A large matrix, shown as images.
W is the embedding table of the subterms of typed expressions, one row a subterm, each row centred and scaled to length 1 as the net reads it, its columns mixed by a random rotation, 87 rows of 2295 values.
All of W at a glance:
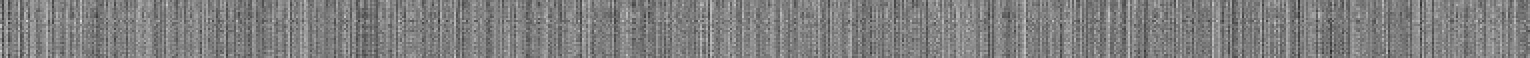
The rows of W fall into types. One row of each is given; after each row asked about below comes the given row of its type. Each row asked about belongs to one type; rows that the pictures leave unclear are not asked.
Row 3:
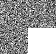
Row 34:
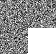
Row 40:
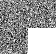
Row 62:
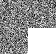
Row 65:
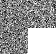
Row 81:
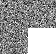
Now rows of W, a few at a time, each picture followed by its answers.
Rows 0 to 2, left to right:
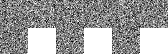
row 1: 34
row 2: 34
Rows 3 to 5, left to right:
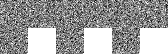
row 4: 34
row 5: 65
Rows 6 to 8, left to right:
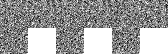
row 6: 65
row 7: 65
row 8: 65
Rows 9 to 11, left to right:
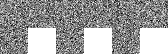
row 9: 3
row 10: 34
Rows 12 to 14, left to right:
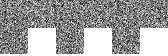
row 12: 65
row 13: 81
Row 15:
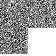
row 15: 40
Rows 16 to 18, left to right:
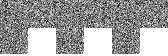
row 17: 62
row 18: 81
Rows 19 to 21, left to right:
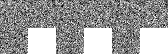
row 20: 81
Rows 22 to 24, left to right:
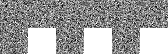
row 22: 81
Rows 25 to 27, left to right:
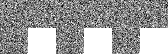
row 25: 81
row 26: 81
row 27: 62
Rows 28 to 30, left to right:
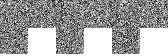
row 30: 40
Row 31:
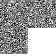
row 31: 40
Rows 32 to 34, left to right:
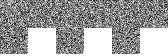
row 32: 40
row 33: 62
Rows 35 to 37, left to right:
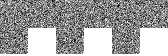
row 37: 81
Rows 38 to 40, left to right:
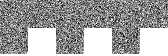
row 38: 62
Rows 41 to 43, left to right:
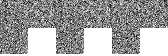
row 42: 65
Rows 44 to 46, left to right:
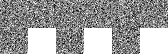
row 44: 65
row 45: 40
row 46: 34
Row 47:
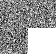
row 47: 40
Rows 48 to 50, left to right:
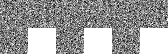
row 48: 3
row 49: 65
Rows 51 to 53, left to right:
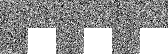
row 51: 40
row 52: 81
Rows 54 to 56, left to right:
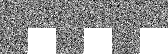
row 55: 62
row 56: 81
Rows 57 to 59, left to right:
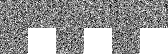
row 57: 34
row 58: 65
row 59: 65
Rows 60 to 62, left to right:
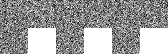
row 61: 34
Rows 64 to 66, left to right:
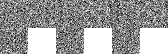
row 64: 40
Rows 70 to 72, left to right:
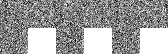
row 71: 40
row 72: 65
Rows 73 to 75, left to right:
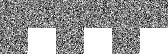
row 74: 34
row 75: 62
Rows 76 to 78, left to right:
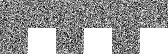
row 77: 40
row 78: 3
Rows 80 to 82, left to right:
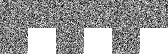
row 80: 62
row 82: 65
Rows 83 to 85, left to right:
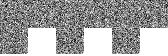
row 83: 81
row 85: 62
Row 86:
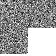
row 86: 81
